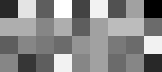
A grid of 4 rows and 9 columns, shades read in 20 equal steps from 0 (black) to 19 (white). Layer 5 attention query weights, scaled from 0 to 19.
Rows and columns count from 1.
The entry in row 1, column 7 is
6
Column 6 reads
18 12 12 12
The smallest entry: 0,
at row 1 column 9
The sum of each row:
87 104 92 82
